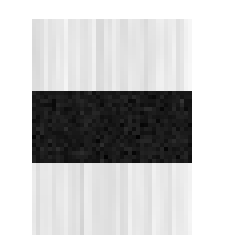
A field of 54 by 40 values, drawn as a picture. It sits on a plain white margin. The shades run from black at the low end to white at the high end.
The table splits into 3 rows of 1 panel. Panel 1,1: very high, streaked downward, faint in contrast. Panel 2,1: very low, fine-grained, faint in contrast. Panel 3,1: very high, streaked downward, faint in contrast.
